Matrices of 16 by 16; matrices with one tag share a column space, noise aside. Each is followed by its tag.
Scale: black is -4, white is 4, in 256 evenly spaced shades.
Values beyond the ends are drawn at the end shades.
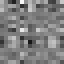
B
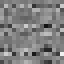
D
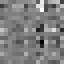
B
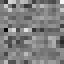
B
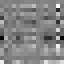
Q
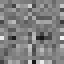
Q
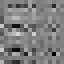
D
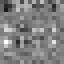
B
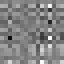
Q
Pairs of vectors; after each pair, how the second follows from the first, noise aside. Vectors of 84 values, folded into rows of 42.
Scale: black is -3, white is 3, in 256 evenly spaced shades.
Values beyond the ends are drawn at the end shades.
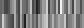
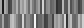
shuffled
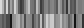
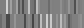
partly zeroed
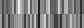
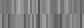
shrunk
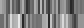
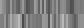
shrunk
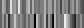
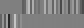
partly zeroed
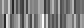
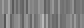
shrunk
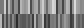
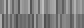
shrunk
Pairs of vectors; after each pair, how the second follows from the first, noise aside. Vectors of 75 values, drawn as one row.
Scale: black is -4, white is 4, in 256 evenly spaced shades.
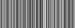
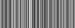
reversed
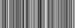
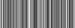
reversed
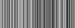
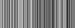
copied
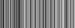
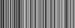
copied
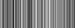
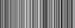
reversed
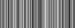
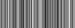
negated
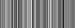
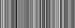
wrapped around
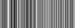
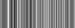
copied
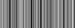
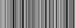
wrapped around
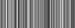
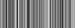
negated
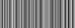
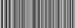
reversed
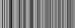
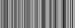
reversed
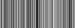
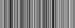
wrapped around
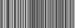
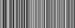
negated
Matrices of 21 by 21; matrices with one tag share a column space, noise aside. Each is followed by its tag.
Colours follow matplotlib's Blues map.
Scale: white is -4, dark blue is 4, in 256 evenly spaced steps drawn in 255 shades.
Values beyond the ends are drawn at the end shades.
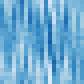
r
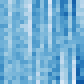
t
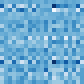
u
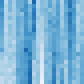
t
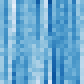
t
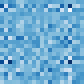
u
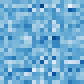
u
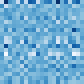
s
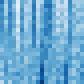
t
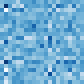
u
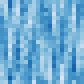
r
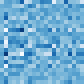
s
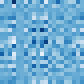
s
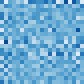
s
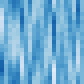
r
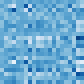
u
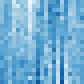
t
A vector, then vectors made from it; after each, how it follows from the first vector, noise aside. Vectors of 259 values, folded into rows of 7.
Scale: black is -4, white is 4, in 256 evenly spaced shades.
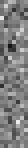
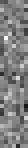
wrapped around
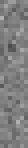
shrunk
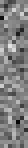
negated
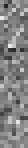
sign-scrambled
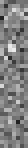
negated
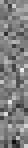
wrapped around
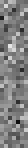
sign-scrambled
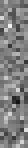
reversed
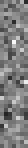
wrapped around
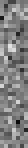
negated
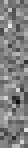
reversed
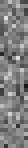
wrapped around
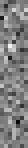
negated
